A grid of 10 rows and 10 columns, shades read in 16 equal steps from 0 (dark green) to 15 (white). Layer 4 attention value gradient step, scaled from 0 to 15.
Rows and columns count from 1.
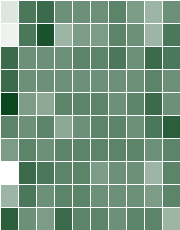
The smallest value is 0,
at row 5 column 1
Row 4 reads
3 6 6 6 6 6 6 6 5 6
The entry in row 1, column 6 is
6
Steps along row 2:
down down up down same down up up down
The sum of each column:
71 51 52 58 55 57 54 58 60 52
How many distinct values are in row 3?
4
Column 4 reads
6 9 6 6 5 8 5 5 5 3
